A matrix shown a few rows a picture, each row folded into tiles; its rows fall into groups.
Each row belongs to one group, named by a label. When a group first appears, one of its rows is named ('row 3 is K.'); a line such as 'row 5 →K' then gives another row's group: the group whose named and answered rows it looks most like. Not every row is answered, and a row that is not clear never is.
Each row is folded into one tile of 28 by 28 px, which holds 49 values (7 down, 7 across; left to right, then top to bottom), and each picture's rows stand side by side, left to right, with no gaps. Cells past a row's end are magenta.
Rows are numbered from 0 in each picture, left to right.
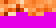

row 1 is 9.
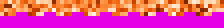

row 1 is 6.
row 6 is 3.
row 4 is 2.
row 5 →9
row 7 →6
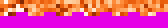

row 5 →2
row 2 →6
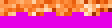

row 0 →9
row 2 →3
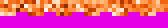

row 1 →2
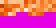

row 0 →6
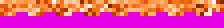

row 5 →9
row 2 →6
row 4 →6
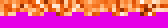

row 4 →2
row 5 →6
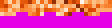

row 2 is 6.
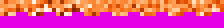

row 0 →9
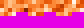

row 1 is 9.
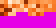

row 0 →6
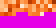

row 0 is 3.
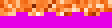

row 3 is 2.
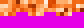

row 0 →3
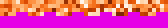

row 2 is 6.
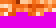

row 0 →3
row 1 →6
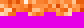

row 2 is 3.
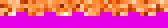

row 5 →9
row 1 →9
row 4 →9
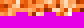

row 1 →9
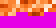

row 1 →2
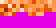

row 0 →6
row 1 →9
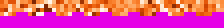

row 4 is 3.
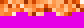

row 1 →9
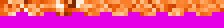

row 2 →3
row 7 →2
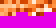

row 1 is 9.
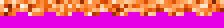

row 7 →3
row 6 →9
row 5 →9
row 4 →6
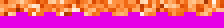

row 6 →3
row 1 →3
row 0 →9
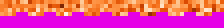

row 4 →9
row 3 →2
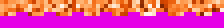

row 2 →3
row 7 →9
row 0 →9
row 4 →3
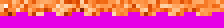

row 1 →9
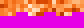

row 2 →9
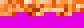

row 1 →6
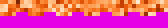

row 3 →9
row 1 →3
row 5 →9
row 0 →3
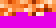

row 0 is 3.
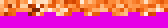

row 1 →6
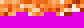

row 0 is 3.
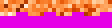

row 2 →9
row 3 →6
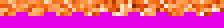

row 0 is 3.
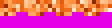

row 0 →2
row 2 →2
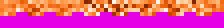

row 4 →6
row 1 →6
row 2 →6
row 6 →6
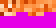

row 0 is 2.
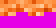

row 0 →9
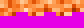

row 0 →3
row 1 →9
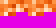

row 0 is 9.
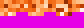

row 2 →3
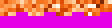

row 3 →3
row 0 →9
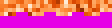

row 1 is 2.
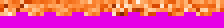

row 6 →2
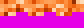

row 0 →9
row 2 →3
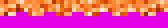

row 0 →9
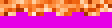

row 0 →9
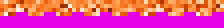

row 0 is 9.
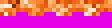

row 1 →3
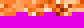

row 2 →6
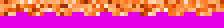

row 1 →6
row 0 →9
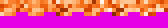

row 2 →6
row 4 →6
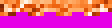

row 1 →6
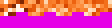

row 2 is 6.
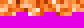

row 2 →2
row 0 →3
